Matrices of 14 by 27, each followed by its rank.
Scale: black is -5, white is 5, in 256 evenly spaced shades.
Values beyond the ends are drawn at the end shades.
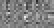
three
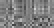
three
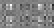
two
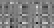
two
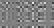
two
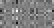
two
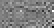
three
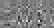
three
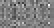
three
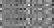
two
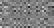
three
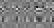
two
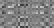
two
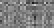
three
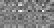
three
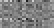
three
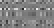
two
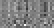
three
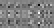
two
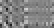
two
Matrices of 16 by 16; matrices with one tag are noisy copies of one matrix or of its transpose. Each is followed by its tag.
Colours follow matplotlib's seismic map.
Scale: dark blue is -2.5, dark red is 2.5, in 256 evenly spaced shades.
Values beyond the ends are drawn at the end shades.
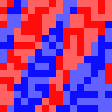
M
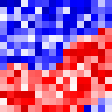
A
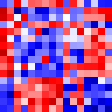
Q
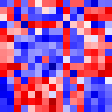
Q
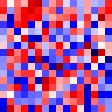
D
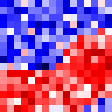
A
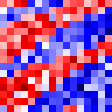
M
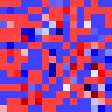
D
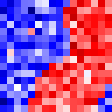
A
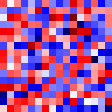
D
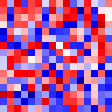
D
